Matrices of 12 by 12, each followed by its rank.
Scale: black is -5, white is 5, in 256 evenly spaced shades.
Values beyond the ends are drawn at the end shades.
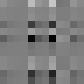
one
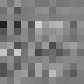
two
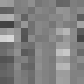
two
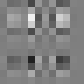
one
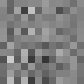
two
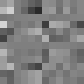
two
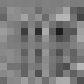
two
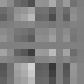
one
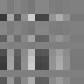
one
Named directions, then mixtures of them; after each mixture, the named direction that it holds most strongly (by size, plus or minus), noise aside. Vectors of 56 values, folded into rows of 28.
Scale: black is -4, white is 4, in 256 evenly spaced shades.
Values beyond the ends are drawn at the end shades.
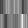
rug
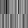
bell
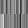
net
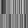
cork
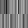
bell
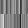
net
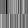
bell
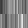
rug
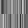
cork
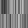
cork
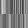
cork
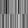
bell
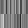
net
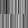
bell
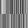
cork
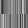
cork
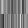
net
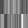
rug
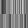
cork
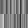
net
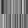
cork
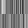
cork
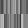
net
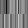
bell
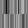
bell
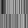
cork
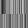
cork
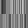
cork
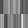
rug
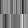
rug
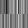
bell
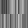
bell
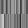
net
